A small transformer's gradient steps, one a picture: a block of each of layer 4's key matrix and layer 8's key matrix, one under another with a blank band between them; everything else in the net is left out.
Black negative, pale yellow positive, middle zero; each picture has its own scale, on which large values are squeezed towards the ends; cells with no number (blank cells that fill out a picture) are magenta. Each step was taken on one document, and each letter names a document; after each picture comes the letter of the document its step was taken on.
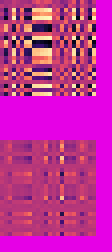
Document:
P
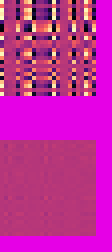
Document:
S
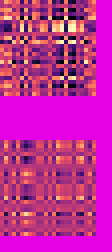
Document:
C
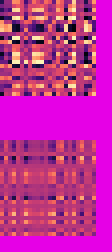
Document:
C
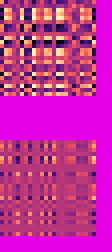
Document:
P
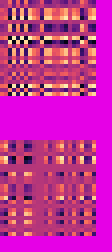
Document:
P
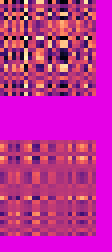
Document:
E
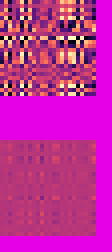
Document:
S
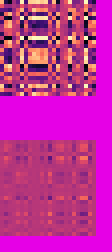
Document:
E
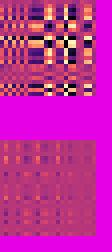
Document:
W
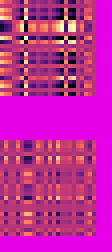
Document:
C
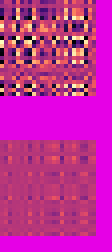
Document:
W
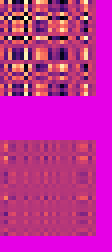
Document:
E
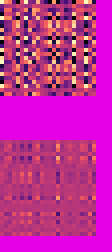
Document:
E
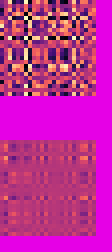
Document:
E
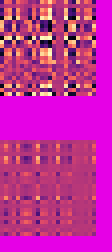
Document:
W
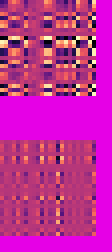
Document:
W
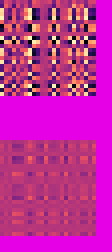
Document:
P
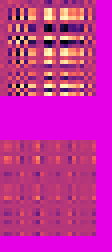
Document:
P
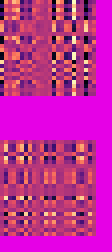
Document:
E
